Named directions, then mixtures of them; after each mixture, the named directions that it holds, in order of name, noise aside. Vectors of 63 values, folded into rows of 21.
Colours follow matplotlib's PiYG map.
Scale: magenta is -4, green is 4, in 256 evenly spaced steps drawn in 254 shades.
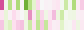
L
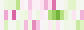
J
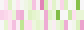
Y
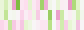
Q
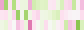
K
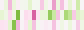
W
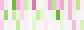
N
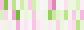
J, K, W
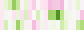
J, N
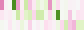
K, N, Q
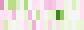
J, L, N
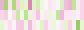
K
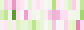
J, K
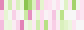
L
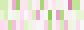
Q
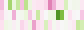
J, L, N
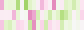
J, L, W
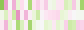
K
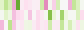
J, Q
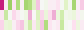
L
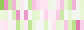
K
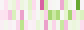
W, Y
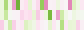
Q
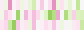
W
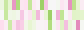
Q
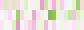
K, W, Y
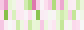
K, L, N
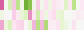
L
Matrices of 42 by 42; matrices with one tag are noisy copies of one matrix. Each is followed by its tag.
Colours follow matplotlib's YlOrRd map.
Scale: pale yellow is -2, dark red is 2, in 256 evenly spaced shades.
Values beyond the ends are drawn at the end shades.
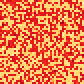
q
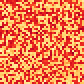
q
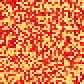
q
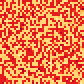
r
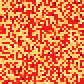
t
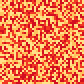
t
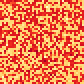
q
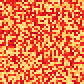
q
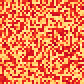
r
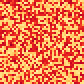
q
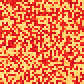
q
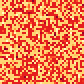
t
